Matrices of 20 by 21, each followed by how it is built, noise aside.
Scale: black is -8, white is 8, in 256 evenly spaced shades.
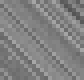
Toeplitz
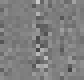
uneven columns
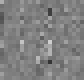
uneven columns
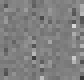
uneven columns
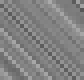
Toeplitz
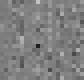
uneven columns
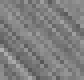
Toeplitz
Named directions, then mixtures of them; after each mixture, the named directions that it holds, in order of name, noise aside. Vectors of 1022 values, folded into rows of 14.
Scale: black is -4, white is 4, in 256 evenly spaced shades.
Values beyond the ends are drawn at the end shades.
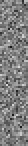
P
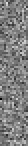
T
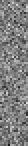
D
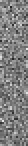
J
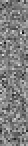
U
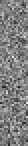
D, P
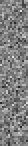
D, P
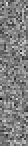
T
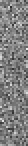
J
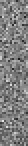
D, J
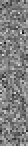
U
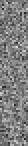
D, T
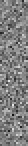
P, T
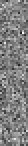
U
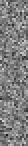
J, T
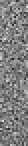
D, J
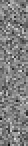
D, U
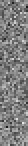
D, J
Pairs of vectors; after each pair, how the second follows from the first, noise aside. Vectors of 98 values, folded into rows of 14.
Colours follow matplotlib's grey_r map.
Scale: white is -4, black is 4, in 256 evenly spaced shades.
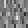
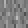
shrunk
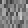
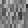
negated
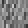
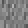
shrunk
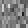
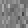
shrunk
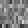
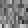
negated
